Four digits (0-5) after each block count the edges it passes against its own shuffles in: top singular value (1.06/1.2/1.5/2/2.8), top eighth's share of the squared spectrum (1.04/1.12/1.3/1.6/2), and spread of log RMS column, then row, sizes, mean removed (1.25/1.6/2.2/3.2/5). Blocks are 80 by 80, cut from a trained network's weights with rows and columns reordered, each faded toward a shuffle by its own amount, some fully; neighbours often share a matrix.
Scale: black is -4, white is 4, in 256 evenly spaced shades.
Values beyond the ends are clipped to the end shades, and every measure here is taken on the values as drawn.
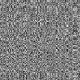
4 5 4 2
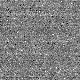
2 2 0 0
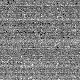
4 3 1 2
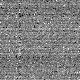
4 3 2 1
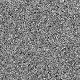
2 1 0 0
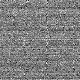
3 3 2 1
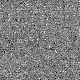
1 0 0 0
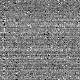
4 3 2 1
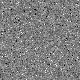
0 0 0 0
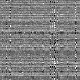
4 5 3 2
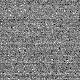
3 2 1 0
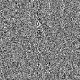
3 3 2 0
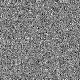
3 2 0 1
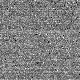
2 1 0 0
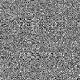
4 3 1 2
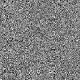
3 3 2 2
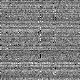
4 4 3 2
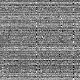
5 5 2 3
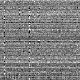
5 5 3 3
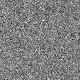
0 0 0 0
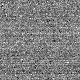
3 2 0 1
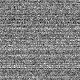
4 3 1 2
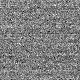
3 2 0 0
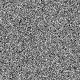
0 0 0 0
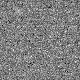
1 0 0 0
